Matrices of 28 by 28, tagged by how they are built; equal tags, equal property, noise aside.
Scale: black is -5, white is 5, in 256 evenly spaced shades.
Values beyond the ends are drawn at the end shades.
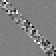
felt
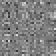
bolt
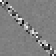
felt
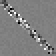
felt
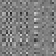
bolt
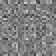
bolt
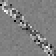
felt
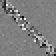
felt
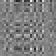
bolt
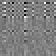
bolt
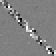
felt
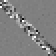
felt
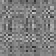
bolt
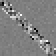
felt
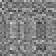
bolt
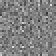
bolt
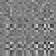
bolt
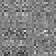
bolt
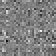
bolt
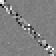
felt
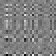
bolt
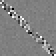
felt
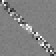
felt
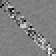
felt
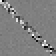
felt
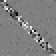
felt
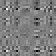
bolt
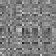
bolt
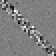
felt
